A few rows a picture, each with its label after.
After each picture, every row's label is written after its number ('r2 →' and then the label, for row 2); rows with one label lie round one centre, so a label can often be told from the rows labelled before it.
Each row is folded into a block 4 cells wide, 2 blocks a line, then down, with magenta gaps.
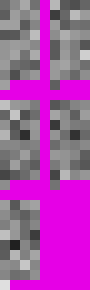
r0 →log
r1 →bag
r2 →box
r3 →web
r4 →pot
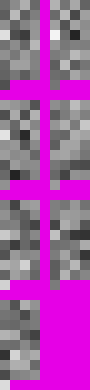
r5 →box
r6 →box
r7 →box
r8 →log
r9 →pot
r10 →web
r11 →pot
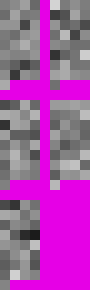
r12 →log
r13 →bag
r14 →web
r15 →pot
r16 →web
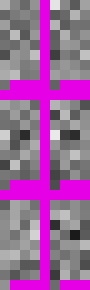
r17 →bag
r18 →bag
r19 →box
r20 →box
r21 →log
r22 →web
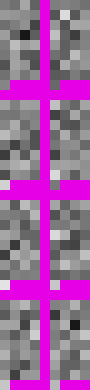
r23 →web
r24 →box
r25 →pot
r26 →bag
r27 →pot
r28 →pot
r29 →log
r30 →log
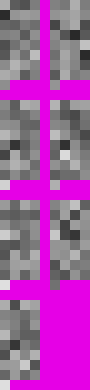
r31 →bag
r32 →web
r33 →pot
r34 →pot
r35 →pot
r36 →box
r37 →pot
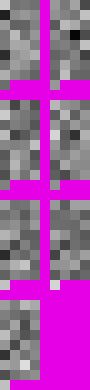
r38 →bag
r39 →web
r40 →web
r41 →box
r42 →pot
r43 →pot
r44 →pot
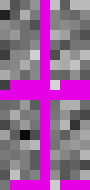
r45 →bag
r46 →pot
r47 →web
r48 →log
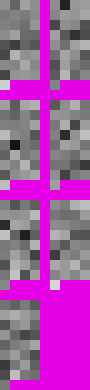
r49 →pot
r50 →web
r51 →pot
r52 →log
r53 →web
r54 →pot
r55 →web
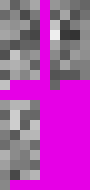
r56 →pot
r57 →box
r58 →log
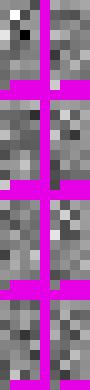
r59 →box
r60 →pot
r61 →pot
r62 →box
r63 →bag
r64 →box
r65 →web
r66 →box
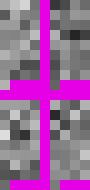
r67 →log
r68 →web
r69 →box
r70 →bag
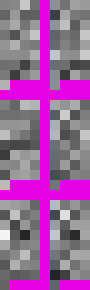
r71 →log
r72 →log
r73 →pot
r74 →box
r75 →box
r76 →box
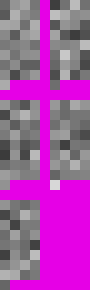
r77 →log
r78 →web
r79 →bag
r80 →pot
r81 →bag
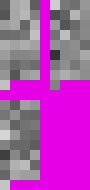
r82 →log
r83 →bag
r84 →pot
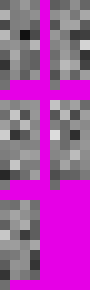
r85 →web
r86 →web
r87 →box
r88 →box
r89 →web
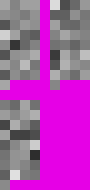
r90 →pot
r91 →bag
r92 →web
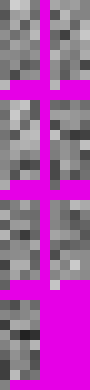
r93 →log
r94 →log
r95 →log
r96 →web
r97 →web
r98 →pot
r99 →web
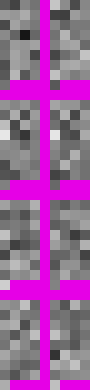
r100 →web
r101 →bag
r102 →box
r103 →box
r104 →pot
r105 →web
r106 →log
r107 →pot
